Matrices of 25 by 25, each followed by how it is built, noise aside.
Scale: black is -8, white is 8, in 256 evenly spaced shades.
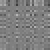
low rank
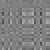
low rank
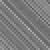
Toeplitz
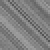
Toeplitz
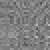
low rank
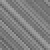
Toeplitz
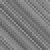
Toeplitz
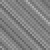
Toeplitz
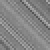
Toeplitz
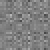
low rank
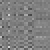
low rank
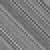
Toeplitz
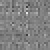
low rank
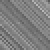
Toeplitz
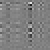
low rank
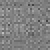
low rank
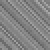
Toeplitz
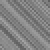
Toeplitz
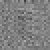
low rank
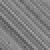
Toeplitz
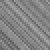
Toeplitz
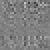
low rank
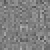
low rank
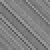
Toeplitz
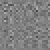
low rank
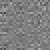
low rank
